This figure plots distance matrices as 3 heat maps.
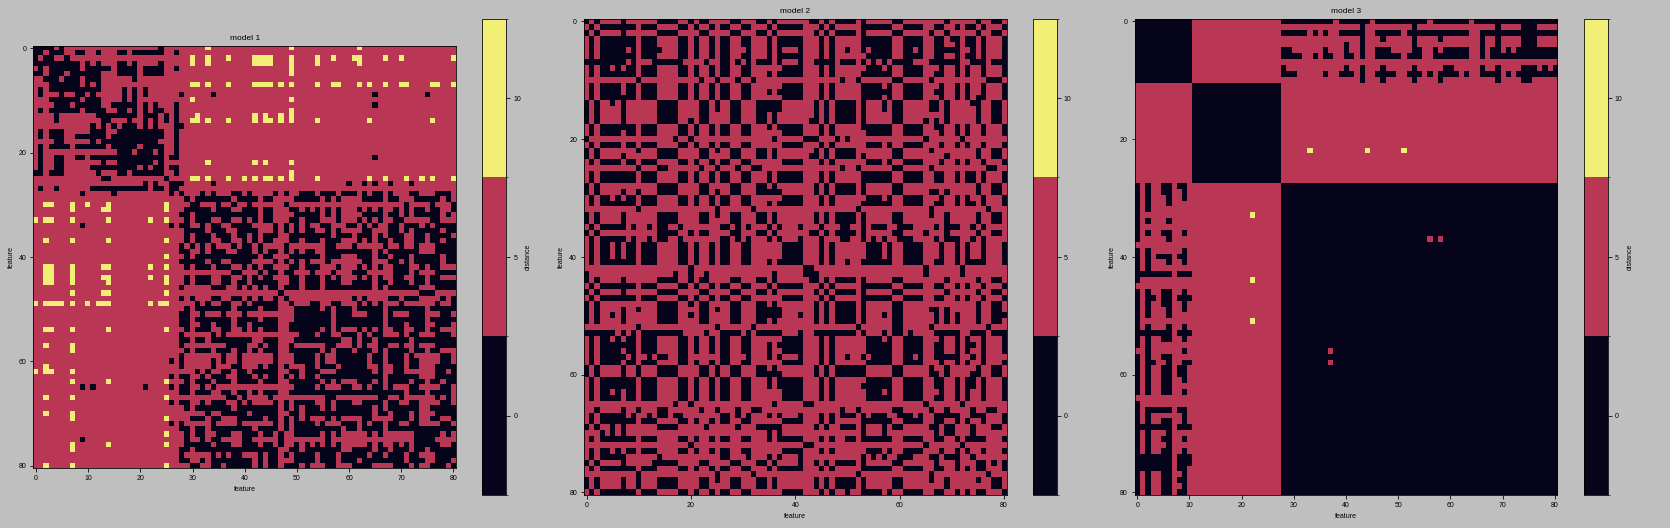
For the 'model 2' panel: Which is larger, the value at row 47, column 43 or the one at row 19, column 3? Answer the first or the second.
the first
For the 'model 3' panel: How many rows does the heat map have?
81
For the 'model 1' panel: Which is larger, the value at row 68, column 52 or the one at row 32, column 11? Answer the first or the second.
the second
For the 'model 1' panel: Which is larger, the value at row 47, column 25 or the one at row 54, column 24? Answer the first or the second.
the first
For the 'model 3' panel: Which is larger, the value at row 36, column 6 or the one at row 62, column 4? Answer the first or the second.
the second
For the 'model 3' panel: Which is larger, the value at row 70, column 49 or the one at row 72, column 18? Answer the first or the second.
the second
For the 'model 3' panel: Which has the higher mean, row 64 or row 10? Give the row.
10
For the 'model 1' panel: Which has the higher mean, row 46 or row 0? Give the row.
0
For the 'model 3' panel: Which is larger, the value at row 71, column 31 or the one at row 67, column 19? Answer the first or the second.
the second
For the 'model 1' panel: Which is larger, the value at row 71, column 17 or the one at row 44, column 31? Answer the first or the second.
the first
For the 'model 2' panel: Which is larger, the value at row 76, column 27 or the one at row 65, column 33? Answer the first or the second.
the second
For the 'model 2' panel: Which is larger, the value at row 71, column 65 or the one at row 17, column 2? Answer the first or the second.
the first
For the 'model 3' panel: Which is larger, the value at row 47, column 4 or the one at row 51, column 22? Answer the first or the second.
the second
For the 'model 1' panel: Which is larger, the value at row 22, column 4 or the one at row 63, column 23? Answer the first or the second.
the second
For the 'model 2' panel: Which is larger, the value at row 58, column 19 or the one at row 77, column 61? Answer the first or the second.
the second
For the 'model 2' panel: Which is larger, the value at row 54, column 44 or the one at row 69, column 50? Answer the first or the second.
the first
